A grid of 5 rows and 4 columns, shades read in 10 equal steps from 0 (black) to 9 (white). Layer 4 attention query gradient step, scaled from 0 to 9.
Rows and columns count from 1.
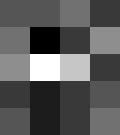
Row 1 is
3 3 4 2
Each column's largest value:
5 9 7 5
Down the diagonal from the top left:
3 0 7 3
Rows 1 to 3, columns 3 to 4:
4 2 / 2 5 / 7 2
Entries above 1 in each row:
4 3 4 3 3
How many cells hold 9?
1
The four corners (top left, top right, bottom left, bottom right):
3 2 3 4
